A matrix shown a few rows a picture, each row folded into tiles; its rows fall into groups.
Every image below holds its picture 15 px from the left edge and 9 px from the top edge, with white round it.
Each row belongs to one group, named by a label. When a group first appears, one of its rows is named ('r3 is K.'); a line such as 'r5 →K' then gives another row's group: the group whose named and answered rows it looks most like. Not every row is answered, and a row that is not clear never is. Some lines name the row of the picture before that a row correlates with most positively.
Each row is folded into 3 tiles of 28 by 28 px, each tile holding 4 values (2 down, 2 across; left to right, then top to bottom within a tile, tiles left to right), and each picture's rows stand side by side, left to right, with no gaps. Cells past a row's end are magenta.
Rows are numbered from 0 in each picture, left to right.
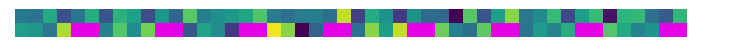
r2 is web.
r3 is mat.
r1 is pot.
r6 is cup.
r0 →cup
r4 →pot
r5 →cup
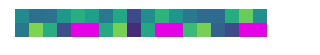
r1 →mat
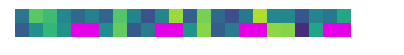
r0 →pot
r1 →mat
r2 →mat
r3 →mat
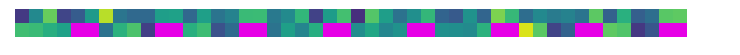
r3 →cup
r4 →pot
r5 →cup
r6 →mat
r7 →mat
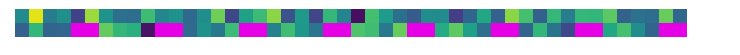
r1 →web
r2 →cup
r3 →web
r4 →pot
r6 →web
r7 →web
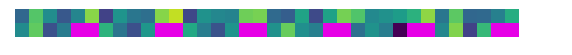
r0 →mat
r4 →web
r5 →mat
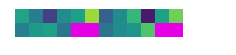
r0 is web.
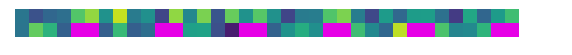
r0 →web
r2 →mat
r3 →web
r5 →cup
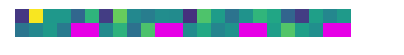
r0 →pot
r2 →pot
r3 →web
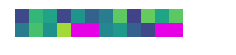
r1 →mat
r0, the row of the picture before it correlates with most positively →1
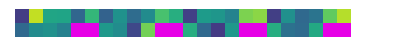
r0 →pot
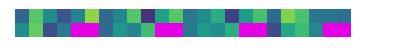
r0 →mat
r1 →cup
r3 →pot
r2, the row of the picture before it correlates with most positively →3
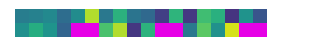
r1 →mat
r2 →pot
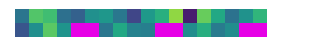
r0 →pot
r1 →web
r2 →pot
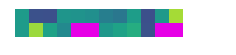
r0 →web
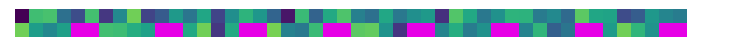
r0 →pot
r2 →mat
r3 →cup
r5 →pot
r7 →web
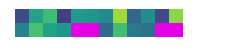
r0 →pot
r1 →mat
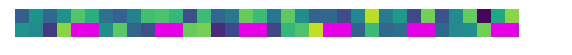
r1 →web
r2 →mat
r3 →pot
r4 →mat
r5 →cup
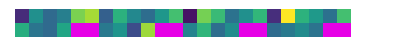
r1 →cup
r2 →pot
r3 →pot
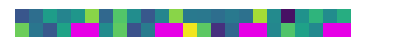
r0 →cup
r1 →mat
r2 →mat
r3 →web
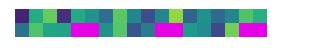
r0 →pot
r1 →mat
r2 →cup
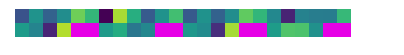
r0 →cup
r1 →pot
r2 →cup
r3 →web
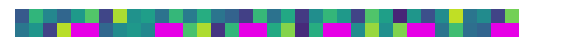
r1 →pot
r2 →mat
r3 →mat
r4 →pot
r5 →mat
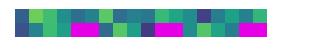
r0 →pot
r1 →web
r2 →web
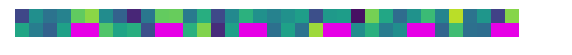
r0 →cup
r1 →web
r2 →mat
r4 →pot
